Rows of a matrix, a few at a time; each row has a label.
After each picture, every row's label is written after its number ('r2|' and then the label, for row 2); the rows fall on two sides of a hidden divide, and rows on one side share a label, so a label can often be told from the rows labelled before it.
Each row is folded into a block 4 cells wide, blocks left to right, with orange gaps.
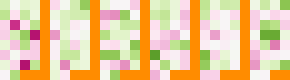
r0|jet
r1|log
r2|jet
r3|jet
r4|jet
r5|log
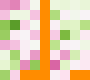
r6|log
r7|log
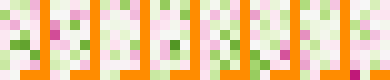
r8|jet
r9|jet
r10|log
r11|jet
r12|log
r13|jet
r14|log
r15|log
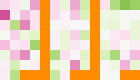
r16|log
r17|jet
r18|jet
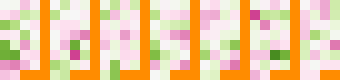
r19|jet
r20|jet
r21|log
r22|jet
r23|jet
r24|log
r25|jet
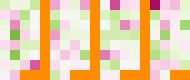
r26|jet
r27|log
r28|log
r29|jet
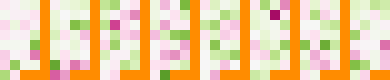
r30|log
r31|jet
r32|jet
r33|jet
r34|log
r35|log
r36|jet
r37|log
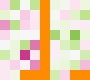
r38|jet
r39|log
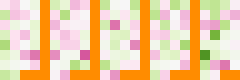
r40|jet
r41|log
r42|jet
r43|log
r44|jet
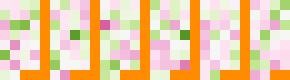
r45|jet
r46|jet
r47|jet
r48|log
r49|log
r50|jet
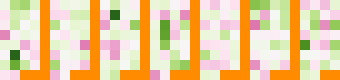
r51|log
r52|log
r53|log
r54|log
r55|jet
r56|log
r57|log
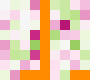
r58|log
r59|jet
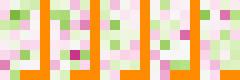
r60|log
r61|log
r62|log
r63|log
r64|log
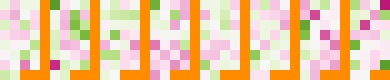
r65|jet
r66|jet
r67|jet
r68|log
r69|log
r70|jet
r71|jet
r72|jet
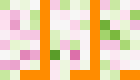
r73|jet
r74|jet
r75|jet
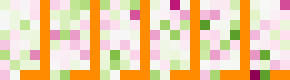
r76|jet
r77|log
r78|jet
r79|log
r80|jet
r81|log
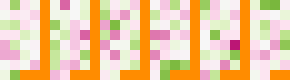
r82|log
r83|jet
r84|log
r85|log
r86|jet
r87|log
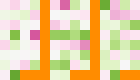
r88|jet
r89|jet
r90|jet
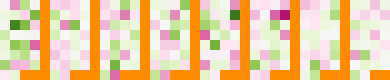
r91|jet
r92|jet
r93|log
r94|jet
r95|log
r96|jet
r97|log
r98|log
